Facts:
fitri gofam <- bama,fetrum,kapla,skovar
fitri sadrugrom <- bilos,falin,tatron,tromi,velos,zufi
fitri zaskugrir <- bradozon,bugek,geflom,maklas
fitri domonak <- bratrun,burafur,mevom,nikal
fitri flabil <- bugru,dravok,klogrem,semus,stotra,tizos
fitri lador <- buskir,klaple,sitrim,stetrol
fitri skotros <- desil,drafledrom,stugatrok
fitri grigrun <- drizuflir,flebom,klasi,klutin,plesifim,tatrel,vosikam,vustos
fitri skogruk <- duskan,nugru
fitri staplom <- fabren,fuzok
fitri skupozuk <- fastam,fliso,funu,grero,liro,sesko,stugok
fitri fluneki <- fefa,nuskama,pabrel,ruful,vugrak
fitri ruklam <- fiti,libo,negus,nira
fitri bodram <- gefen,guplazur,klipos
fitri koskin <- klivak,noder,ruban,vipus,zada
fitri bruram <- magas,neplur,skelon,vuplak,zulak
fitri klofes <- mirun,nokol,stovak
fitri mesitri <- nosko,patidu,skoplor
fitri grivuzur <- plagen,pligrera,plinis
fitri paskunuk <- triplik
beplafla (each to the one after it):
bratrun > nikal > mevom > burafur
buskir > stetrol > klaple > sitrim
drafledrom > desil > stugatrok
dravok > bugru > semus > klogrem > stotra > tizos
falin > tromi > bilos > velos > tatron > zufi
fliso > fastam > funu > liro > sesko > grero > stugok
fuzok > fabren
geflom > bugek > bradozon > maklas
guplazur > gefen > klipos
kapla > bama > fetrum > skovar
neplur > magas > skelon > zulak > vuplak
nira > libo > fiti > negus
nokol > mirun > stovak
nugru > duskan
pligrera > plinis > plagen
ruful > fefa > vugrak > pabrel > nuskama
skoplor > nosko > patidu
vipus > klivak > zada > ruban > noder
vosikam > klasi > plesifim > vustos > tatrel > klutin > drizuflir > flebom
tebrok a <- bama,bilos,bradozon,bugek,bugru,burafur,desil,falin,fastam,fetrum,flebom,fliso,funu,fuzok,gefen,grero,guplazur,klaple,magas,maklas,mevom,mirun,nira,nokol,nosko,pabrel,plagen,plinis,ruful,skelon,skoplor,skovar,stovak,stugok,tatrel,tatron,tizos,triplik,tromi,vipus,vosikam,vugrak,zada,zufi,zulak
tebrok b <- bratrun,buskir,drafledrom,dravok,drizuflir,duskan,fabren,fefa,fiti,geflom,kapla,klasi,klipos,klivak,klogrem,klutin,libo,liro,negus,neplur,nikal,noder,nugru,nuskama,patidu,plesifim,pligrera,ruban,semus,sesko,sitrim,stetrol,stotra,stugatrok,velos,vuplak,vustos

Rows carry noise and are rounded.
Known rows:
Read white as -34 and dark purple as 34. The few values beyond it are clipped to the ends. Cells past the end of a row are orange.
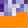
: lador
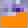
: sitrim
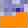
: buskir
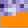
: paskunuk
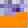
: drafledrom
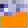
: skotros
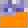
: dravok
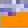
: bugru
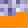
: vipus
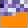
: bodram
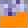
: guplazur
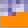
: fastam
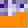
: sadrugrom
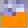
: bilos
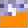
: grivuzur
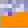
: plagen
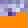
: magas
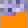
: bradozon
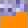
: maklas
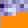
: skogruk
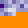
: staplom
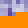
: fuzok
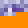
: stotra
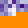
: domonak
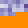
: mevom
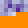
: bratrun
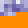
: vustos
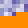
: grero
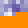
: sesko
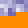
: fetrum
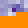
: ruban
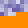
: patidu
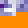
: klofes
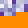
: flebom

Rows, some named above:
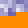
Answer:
fetrum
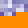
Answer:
zufi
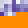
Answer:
drizuflir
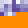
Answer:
drizuflir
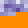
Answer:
klasi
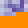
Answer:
kapla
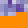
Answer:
geflom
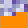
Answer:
stugok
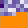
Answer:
bodram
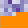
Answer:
pligrera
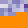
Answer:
burafur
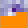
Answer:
noder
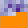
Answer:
nikal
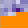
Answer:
sitrim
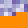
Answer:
grero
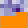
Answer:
drafledrom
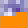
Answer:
liro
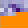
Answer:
klipos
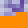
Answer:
kapla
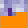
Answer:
vosikam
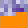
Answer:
vuplak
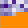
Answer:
grigrun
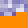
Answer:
tatron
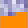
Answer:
mirun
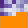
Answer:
mesitri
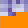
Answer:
fliso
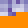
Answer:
fliso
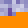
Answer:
fuzok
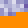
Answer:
stovak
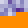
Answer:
fiti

